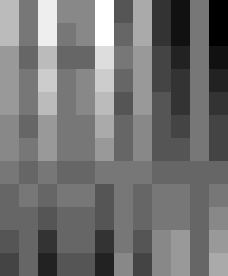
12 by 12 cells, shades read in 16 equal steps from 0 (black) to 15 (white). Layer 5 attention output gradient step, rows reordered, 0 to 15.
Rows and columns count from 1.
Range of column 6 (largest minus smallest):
13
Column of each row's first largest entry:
6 6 6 3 3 6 3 1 2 12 10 12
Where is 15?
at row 1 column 6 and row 2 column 6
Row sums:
89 89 81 86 85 81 82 77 78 75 73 69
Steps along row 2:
down up down up up down up down down up down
